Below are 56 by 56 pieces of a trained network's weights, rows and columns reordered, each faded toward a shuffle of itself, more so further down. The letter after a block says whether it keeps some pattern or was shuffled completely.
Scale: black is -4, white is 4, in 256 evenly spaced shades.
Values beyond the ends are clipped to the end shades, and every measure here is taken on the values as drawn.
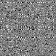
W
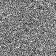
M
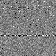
W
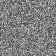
M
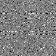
W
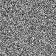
M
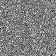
M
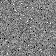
M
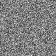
M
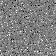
M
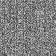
W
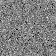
M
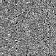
W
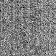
W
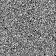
M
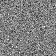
M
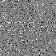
W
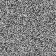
M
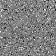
W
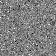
M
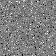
M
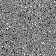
M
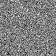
M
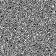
M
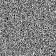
M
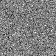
M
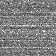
W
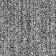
W
